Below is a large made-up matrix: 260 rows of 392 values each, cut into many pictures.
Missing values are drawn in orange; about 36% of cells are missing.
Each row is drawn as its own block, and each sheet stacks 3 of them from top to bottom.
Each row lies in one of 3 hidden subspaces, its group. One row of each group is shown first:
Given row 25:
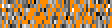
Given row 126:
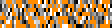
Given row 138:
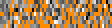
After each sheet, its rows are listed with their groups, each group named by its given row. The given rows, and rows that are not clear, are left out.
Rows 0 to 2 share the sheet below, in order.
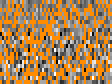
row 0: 126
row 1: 25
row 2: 138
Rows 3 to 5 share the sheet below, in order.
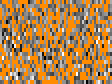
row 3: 126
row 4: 25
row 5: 126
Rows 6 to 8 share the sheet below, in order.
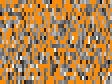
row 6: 138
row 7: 25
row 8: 126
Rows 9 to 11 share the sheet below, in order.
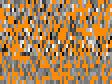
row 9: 25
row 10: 25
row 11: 138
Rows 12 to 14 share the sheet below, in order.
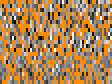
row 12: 25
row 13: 25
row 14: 126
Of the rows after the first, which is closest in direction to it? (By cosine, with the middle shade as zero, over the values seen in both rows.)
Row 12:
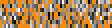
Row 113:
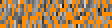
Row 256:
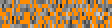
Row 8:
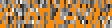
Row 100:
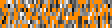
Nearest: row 256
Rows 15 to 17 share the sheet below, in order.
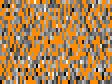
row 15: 25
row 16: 25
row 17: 126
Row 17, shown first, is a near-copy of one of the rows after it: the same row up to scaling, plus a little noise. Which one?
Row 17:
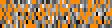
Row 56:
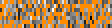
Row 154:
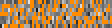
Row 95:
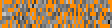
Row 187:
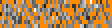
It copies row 154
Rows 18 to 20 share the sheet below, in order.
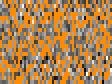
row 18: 126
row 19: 126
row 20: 138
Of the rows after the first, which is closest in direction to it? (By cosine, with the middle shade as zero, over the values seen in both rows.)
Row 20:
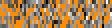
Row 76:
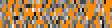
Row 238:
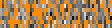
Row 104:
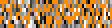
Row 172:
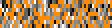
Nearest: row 76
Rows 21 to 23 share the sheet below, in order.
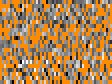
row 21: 138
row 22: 138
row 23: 138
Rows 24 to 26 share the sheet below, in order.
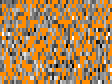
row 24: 138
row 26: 126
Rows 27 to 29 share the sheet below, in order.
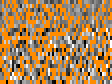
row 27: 138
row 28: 138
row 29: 25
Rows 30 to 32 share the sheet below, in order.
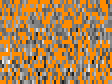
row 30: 138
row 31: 126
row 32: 25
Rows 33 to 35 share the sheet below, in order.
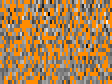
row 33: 126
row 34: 138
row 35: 126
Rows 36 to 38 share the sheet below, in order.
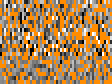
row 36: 126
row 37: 126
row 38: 25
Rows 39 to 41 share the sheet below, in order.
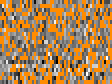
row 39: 25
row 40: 126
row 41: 138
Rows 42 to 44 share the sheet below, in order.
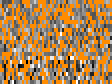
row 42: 25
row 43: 25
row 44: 138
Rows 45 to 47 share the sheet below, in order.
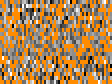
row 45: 138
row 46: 138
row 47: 126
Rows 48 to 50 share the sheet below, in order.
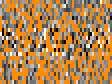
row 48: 138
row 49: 25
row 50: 138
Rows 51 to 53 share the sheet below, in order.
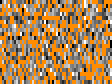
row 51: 126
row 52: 138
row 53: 138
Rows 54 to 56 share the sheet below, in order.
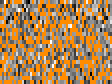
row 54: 126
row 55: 138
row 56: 126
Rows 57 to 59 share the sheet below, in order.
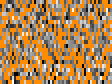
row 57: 25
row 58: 138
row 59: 138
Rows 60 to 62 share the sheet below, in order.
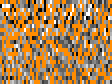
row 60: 25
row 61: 138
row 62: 25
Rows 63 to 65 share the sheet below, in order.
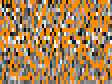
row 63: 25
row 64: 138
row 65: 25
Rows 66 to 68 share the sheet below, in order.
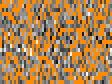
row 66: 25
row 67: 126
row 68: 138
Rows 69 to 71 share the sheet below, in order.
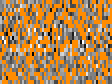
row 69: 126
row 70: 25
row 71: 126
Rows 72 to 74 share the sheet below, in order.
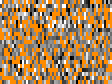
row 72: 138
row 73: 25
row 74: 138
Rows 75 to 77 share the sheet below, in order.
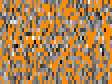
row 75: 25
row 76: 138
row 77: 25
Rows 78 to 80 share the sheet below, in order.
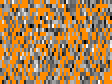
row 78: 138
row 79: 138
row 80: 126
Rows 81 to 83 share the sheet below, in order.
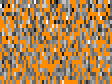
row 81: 25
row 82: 25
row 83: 25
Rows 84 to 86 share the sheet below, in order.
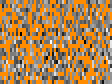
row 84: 25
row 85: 138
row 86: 138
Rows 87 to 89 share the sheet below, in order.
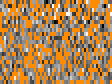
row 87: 138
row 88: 126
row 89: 25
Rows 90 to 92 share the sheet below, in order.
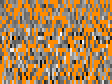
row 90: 126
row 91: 25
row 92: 126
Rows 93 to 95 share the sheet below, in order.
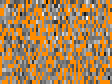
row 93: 138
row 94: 126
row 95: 126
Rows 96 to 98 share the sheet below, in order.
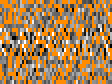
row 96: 126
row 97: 138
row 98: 138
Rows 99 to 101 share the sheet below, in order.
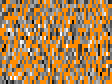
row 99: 126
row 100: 25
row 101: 25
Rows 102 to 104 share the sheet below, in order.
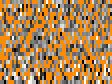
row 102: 138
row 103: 25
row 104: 126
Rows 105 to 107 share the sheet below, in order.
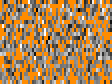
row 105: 126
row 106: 126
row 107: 25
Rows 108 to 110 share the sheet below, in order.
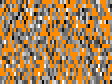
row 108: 138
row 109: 25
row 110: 25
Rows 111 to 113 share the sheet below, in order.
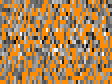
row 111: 138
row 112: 138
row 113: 126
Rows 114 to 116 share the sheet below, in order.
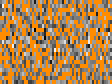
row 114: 25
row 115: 25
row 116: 138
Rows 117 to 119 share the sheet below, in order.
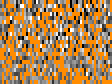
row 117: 126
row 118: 138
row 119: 138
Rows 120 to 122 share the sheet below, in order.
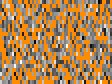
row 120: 25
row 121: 138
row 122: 126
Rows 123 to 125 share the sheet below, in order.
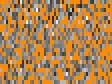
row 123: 126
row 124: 25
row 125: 138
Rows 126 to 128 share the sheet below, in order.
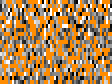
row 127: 126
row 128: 25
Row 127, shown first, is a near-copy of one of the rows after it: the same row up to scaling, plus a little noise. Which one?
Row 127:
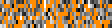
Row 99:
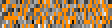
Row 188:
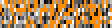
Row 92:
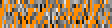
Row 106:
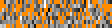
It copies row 106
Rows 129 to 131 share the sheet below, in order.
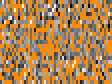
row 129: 126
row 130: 25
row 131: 126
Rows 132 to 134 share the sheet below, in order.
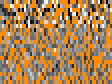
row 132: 138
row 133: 25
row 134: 126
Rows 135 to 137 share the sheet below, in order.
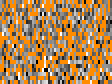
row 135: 126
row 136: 25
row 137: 126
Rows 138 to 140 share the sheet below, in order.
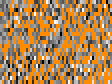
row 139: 25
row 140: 126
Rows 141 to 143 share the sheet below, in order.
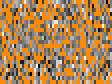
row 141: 138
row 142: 25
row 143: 126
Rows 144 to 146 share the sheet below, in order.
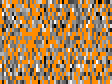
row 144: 25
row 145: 126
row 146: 126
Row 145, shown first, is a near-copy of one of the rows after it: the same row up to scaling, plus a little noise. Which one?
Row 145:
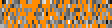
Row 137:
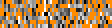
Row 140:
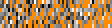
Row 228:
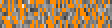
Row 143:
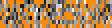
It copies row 137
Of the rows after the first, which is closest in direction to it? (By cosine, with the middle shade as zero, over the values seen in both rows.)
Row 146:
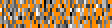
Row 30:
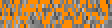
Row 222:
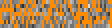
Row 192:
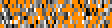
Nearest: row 30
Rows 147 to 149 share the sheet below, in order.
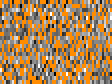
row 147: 138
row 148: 138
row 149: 138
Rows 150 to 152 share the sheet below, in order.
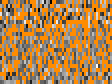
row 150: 126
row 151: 138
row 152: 126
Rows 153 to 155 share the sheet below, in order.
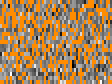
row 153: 126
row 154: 126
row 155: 126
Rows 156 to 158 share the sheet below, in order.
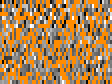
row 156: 138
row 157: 25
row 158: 25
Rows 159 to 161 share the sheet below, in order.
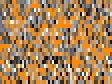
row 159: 25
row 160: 138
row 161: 138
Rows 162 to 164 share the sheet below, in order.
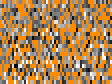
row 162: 138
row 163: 138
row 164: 138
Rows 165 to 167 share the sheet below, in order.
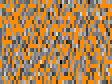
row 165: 25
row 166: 138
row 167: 25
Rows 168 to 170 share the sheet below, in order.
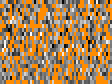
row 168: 25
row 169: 25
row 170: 25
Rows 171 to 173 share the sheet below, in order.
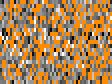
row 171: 126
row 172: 25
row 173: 138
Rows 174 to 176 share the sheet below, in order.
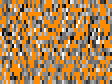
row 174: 138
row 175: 25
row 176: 25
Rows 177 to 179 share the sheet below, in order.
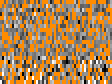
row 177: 138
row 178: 138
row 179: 126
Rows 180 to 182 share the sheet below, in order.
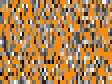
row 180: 138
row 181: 138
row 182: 126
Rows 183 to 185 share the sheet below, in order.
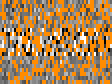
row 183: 25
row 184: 126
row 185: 25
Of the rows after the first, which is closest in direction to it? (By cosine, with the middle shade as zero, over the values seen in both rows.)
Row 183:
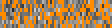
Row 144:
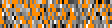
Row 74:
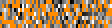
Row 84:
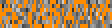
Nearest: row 74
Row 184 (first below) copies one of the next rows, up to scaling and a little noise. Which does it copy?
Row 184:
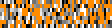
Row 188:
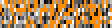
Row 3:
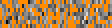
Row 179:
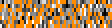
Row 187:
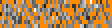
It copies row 179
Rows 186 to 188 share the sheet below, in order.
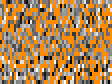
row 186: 25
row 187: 126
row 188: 126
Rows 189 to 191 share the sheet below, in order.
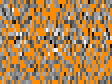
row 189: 25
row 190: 138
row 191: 126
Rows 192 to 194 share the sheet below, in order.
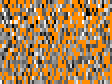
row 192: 25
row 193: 126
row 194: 126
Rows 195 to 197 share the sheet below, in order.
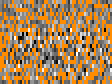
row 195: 138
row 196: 138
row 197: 138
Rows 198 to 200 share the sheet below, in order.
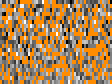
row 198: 126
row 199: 138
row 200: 126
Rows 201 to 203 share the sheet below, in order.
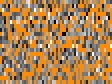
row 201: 25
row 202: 138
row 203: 25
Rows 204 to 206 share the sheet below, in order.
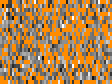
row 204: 25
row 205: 25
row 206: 126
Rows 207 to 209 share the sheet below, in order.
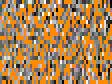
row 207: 126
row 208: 138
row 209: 25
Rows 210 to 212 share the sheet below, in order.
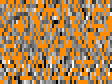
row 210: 138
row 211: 25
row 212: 25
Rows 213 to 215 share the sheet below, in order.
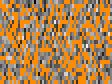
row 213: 25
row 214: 138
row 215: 25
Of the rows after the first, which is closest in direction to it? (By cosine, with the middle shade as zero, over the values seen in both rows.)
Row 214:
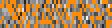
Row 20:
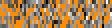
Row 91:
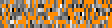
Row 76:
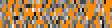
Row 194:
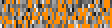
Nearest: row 20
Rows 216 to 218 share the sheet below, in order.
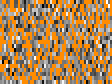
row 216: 138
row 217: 25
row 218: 25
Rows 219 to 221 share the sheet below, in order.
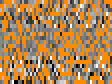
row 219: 126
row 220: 25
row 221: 138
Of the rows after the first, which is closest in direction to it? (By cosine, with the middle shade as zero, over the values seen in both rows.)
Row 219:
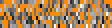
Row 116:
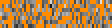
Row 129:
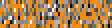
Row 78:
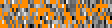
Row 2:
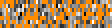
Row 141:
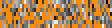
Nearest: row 2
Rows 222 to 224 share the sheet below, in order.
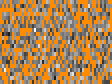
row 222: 126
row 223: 25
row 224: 25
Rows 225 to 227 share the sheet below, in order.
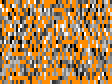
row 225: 25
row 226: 126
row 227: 126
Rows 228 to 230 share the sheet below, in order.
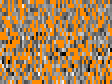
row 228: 126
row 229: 126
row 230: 25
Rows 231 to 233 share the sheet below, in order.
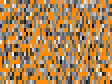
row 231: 126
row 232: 138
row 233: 25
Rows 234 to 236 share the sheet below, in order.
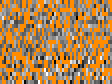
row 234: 126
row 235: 126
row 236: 126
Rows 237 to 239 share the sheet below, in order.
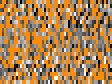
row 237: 126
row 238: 138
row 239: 138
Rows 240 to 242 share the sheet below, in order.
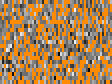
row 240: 126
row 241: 126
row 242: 25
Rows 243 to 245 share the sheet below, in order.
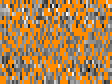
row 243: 138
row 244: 138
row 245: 25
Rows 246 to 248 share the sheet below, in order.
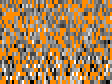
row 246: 138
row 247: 126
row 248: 25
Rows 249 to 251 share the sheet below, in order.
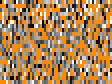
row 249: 126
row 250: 25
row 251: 25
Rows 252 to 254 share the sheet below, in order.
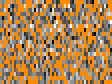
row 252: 126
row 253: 126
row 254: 126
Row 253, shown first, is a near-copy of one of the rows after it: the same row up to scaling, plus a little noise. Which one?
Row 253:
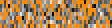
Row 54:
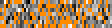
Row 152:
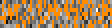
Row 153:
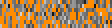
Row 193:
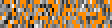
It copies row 153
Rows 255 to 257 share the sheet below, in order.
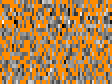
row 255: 126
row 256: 25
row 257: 138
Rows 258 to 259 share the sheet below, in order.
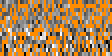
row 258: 126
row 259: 25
